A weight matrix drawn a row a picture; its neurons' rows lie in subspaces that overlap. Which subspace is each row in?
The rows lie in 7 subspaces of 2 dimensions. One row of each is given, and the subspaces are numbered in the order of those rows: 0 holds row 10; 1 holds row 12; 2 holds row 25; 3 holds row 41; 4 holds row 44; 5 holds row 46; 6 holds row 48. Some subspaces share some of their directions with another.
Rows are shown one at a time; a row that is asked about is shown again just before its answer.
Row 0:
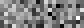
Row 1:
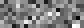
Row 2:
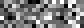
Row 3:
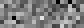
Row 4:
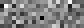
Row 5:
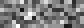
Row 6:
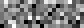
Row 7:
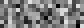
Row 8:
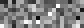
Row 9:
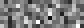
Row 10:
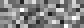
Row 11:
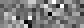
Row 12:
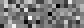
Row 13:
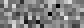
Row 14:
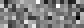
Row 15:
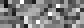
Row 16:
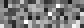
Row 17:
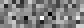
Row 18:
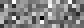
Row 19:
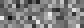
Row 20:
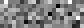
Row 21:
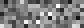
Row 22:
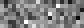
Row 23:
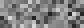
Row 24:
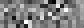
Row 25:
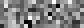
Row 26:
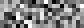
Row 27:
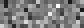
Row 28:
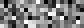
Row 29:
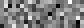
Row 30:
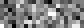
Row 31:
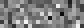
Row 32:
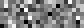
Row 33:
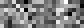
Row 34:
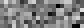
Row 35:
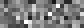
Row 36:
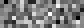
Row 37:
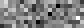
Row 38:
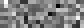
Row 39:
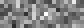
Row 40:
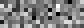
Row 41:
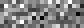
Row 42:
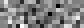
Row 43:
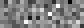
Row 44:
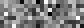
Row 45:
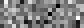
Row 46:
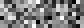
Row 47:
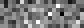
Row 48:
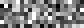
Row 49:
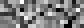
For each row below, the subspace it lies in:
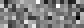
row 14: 5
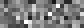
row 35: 2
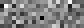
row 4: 3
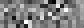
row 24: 2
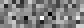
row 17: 3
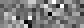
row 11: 2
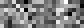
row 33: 1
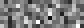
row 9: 4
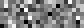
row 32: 1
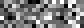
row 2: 5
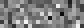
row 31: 4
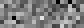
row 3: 3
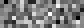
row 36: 3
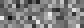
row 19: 5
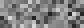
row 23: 5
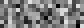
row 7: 4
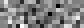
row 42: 0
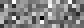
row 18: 3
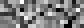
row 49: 0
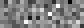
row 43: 2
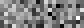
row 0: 4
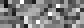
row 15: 0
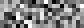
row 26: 2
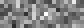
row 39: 6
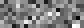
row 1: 6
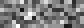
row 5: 0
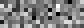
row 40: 6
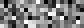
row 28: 5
